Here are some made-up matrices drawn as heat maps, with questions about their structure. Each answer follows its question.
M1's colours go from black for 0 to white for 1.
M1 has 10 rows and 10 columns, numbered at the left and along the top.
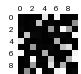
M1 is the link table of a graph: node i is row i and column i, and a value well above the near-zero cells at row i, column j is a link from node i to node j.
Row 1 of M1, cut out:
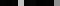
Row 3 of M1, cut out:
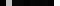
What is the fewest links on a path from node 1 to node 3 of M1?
1
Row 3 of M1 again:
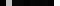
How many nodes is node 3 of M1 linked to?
2
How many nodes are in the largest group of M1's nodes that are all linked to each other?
4
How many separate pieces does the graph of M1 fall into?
1
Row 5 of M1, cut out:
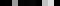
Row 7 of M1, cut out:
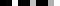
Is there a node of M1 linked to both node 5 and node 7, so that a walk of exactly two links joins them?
yes
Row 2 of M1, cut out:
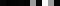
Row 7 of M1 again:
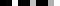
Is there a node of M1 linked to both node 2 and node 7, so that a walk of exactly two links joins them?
yes
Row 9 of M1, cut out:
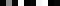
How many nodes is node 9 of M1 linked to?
4
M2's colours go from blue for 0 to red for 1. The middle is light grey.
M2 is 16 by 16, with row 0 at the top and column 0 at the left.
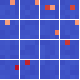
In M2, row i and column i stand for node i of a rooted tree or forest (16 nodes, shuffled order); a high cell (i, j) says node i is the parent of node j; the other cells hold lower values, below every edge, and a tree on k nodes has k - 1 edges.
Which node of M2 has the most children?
1
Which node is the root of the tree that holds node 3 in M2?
8
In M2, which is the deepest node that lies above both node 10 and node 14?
1
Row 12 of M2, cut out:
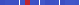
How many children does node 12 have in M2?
1
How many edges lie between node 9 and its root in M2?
2
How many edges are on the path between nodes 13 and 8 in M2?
1
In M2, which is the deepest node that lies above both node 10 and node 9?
1
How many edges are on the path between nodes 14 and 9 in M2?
2
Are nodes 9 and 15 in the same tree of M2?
yes
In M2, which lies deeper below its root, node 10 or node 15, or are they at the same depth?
node 10
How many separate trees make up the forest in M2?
5
